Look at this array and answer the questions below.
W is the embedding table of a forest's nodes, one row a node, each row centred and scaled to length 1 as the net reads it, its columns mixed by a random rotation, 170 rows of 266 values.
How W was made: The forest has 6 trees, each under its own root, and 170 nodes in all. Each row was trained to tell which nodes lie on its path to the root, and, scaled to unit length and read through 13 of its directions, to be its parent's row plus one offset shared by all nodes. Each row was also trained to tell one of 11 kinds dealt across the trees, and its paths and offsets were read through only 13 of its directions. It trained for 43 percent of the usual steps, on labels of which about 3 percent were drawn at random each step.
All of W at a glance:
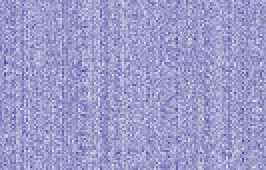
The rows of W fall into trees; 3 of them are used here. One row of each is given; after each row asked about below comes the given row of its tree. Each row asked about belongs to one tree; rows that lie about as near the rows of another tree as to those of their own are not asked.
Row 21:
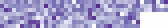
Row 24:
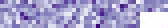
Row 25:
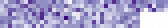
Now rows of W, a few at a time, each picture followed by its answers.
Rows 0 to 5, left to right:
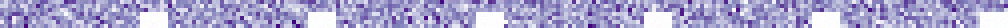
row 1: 24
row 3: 21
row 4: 24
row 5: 25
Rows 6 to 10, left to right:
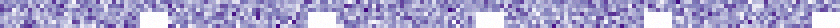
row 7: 21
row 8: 25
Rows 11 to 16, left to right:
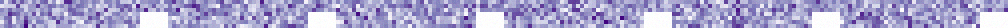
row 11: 24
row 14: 25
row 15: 24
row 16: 21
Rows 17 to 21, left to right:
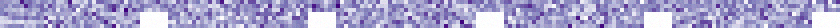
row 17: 25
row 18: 24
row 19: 24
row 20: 24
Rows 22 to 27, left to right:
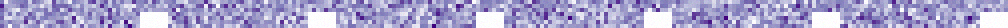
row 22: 24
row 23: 21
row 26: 21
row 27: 21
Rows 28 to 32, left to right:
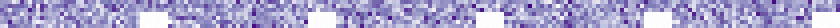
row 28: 25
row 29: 21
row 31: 25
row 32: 21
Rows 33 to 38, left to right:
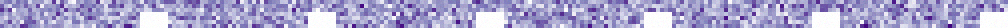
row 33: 24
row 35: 25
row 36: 21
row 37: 24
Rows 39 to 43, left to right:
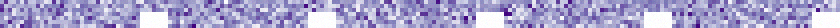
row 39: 24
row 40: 24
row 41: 21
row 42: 24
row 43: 24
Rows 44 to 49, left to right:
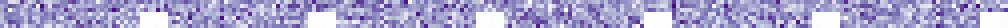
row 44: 21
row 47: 21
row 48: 24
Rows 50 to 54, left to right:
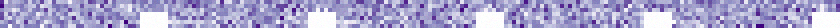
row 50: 24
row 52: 24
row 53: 25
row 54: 21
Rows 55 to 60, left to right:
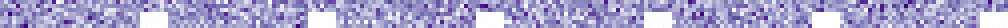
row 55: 24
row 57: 25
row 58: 21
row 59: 24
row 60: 24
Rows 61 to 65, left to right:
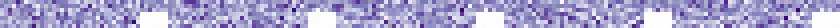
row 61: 25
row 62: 24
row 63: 24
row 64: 25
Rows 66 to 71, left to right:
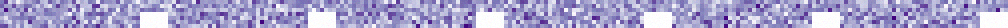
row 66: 21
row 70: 21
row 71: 21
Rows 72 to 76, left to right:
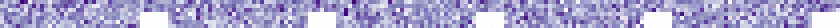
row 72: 24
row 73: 24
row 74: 24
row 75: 24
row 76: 24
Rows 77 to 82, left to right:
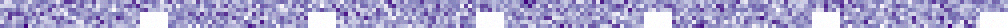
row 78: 21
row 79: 24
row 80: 25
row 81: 25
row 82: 24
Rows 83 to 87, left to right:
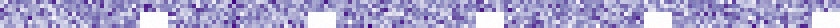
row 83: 24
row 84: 25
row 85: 25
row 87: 24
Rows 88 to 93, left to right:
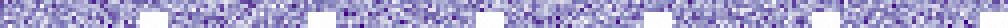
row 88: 24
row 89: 24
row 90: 24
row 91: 21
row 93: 24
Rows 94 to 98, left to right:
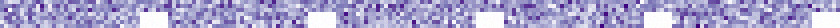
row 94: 21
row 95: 24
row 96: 24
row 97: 24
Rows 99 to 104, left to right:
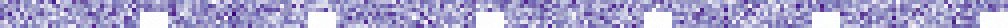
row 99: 24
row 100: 21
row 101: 21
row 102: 24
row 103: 24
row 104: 24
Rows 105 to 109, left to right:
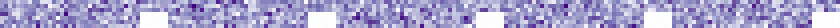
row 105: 21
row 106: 25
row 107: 21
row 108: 24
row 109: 24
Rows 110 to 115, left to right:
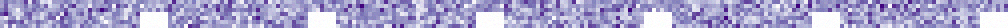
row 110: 21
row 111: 24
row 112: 25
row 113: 24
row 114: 21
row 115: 21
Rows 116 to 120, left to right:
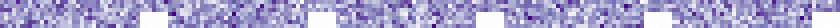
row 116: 24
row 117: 21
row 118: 24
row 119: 24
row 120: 21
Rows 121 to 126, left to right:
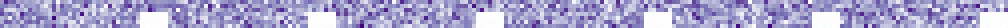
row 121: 24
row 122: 21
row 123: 24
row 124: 25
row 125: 24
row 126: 21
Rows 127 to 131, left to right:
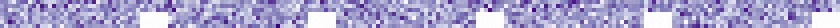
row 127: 21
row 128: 21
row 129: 25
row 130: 24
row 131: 25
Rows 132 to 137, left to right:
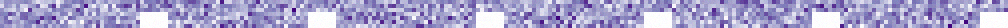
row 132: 24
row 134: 21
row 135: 21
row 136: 25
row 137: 21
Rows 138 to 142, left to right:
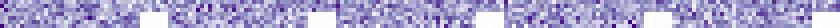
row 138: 21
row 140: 24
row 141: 24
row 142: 21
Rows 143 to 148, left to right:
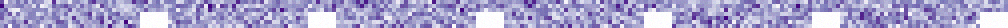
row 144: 21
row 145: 25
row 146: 25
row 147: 21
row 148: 21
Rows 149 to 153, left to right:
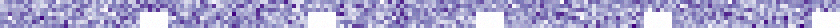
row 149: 25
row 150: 21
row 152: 24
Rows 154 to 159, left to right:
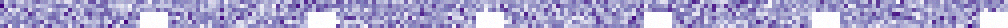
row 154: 21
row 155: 24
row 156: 21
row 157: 21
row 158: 24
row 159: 24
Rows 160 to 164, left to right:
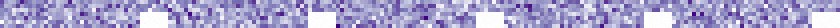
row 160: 24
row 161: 24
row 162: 21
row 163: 25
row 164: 21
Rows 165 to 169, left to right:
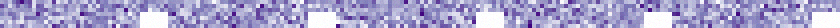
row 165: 24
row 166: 21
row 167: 21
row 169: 21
